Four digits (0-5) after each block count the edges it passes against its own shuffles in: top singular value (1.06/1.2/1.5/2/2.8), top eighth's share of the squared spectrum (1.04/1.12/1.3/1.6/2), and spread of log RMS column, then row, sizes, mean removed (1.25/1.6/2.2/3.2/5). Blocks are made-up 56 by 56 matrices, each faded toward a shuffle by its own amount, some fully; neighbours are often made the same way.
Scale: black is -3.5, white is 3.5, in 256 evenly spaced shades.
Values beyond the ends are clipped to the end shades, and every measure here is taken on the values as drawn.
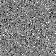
2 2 0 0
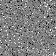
1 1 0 0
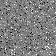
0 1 0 0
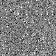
2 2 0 0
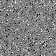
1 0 0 0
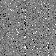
3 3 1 0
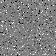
0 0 0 0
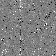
2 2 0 0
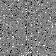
2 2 1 0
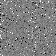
2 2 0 0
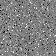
1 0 0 0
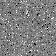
1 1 0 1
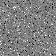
0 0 0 0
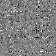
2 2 2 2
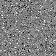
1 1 0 0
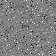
0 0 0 0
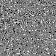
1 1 0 1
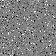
2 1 0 0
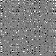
4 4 2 2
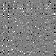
4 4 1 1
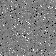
0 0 0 0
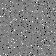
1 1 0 0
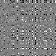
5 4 3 3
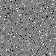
2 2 0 0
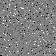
0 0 0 0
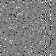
4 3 2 1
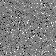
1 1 0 0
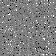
3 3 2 0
